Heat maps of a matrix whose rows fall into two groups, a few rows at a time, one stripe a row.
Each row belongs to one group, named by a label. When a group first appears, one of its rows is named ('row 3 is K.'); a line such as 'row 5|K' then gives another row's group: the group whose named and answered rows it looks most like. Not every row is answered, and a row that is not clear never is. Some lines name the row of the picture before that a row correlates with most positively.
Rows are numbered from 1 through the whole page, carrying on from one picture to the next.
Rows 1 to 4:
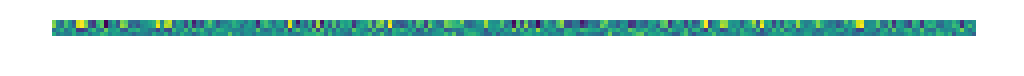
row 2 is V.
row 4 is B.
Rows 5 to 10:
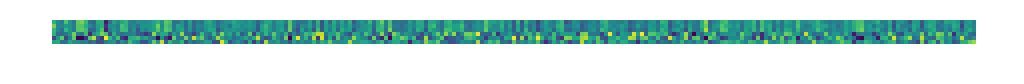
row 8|B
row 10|B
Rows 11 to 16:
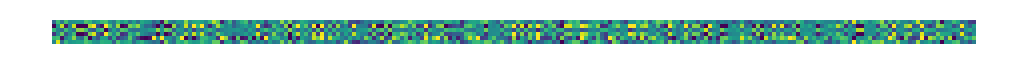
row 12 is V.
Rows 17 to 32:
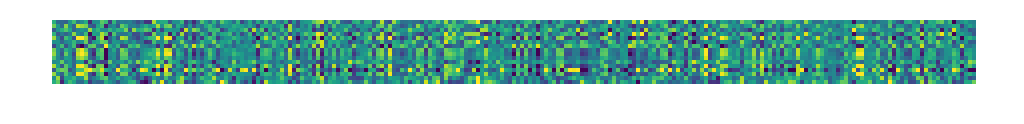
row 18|V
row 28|V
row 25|V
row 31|B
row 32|B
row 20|B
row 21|V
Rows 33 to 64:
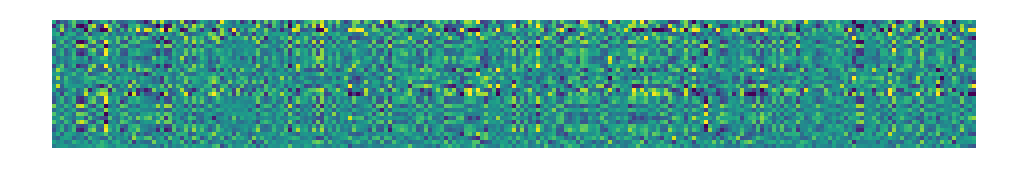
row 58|V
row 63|B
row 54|V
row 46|B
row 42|B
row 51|B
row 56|V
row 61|B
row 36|B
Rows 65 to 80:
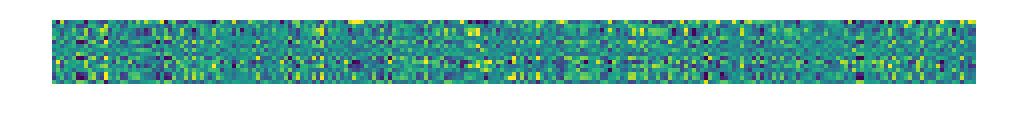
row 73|V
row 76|B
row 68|B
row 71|B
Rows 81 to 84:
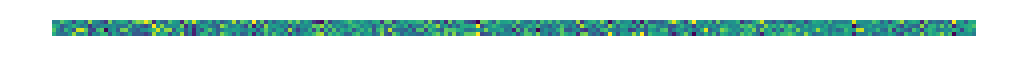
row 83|V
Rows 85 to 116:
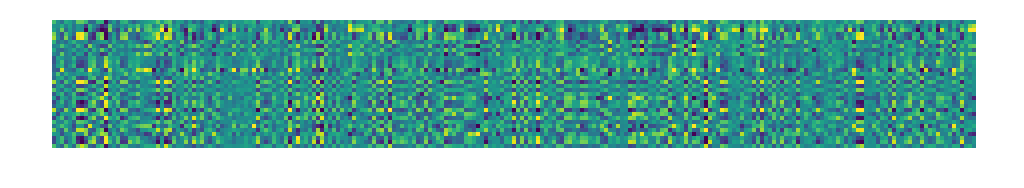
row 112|V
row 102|V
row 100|V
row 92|B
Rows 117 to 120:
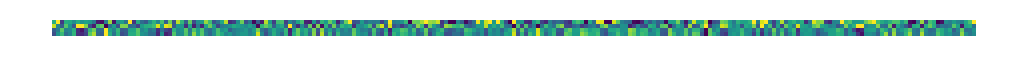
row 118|V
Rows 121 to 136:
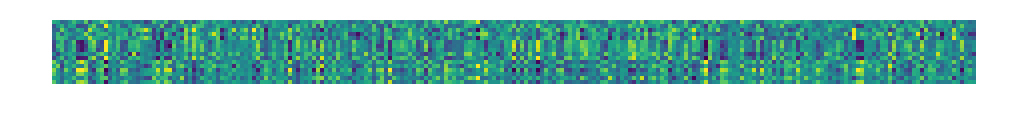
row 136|V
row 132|B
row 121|B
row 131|V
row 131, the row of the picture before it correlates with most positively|118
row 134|V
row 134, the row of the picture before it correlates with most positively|118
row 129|B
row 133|V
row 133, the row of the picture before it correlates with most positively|118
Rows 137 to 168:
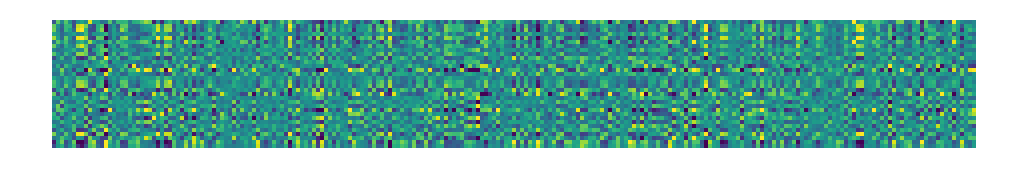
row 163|B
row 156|B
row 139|V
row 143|V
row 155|B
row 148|B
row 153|V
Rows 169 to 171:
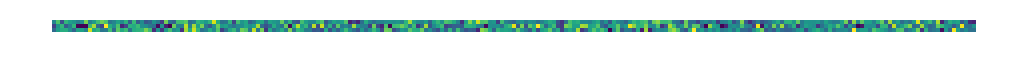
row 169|B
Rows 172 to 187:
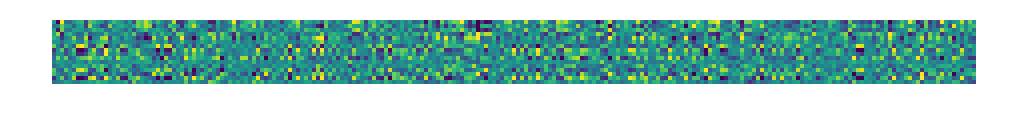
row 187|B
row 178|V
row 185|B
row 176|B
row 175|B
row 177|B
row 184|V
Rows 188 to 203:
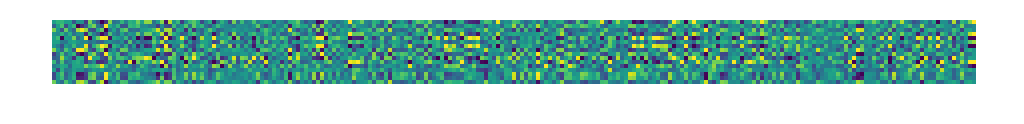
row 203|V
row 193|B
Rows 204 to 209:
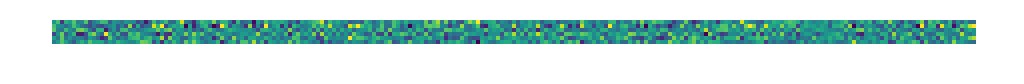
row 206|V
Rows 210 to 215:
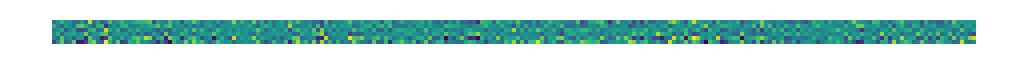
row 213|B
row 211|V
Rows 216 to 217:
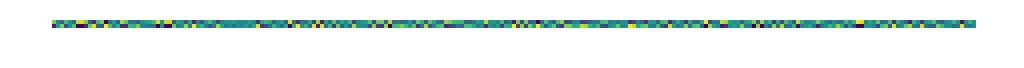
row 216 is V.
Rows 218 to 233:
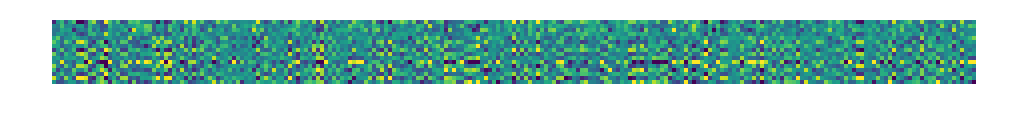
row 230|B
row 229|V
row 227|B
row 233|B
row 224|B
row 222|B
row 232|V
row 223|V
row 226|V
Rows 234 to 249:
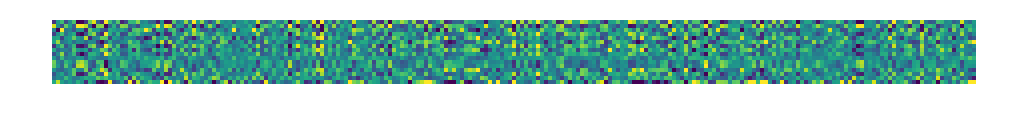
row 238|B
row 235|V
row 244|V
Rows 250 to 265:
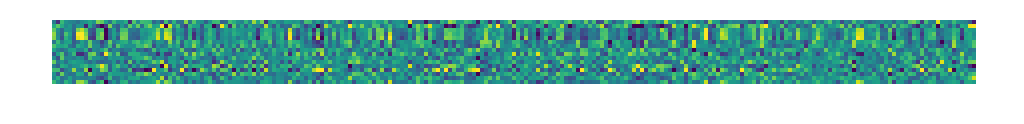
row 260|B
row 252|V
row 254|V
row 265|V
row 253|V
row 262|B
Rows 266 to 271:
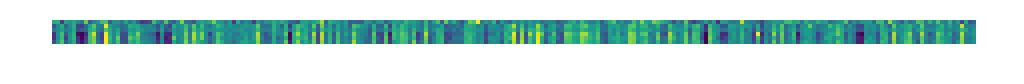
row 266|B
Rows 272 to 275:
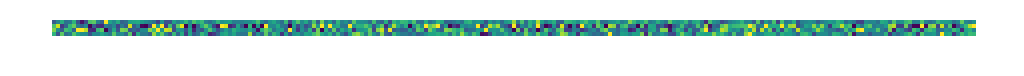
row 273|B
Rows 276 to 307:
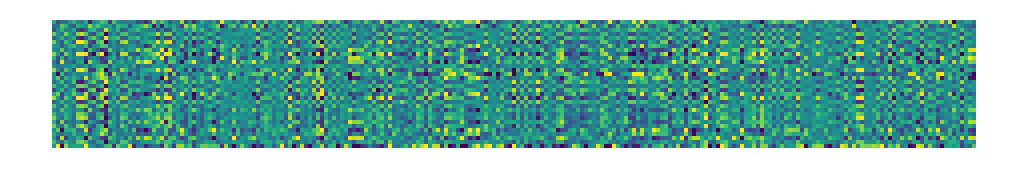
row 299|V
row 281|V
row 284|V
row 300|V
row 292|V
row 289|B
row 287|B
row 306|V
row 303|B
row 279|V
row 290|B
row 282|B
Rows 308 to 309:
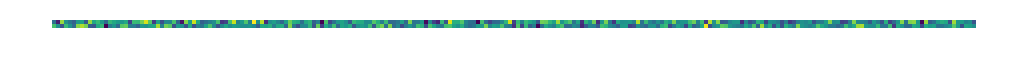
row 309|V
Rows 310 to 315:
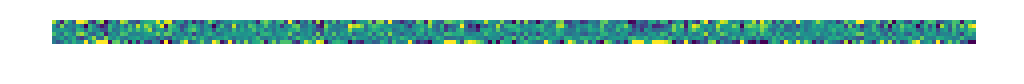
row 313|V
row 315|B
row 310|V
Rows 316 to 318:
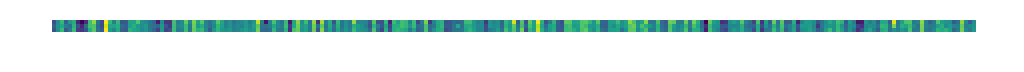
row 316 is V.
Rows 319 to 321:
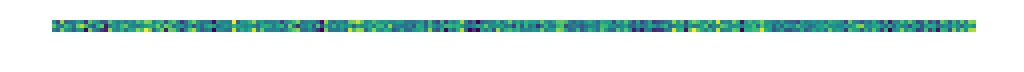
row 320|V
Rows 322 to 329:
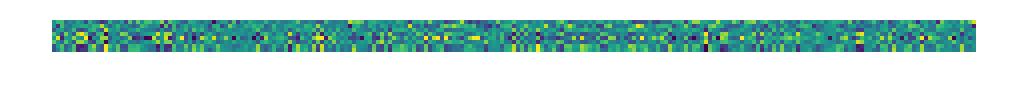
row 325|V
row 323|B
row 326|B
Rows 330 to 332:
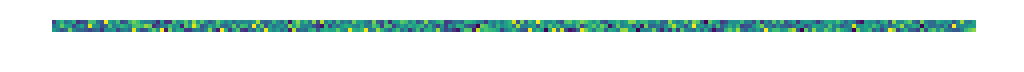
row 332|B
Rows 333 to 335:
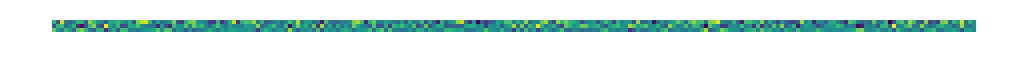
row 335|V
